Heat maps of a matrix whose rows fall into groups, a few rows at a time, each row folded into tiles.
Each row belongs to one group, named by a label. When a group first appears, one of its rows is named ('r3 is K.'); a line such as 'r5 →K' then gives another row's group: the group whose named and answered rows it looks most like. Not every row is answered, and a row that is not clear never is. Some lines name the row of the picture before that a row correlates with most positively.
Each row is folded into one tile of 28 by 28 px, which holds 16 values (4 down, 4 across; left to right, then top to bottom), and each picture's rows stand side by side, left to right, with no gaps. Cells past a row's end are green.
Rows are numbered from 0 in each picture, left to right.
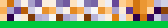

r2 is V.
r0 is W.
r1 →V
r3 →V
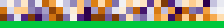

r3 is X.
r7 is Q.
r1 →V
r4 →V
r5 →X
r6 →X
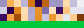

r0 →X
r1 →Q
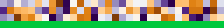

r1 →W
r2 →X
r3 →W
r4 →V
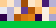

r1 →W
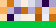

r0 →W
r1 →Q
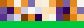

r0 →X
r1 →V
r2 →X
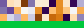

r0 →V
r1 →Q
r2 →W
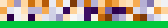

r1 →X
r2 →X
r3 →X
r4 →X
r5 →V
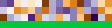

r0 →V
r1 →X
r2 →V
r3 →V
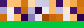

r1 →X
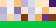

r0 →Q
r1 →Q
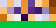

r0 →W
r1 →V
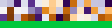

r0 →Q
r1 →V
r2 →Q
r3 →Q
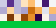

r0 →Q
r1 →W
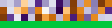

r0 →W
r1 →Q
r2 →Q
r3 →X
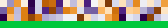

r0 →Q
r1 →V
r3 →V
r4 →W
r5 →X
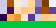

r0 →X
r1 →X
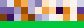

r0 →V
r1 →V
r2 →Q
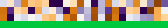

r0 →W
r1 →Q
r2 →X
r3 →Q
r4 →W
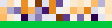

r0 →W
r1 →W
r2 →V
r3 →W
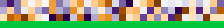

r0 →Q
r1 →W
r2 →V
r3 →X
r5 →X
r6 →X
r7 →Q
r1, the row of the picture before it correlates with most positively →0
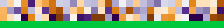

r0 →W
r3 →X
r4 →X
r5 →Q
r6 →W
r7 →X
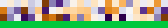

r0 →W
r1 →Q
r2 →V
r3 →W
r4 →W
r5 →Q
